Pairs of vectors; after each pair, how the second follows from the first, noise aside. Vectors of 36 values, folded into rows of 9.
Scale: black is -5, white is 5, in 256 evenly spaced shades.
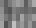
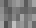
copied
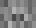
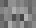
copied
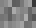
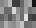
scaled up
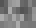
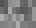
copied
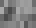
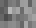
sign-scrambled
